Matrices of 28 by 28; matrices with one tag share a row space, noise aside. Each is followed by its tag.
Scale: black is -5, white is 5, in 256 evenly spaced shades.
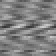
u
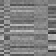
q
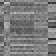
q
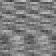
u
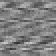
u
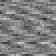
u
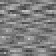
u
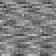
u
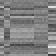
q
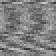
u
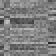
q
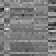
q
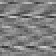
u
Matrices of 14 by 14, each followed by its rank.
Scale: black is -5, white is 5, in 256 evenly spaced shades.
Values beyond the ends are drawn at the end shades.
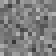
full rank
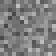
full rank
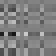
one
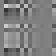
one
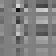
one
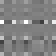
one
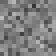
full rank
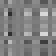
one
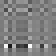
one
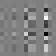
one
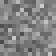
full rank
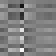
one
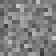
full rank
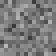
full rank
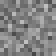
full rank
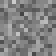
full rank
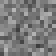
full rank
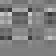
one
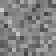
full rank
